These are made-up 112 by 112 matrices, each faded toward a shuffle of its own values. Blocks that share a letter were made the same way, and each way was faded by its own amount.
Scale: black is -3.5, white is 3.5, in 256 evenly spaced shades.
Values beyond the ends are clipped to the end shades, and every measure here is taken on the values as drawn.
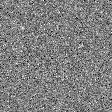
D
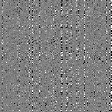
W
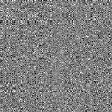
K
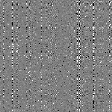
W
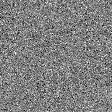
D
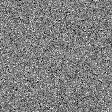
D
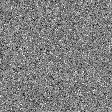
D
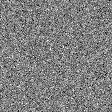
D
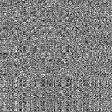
K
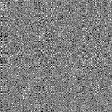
K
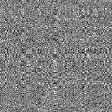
K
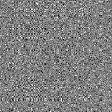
K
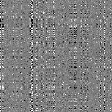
W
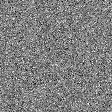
D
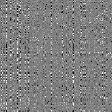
W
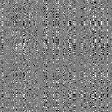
W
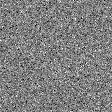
D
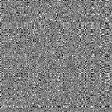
K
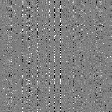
W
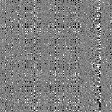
W
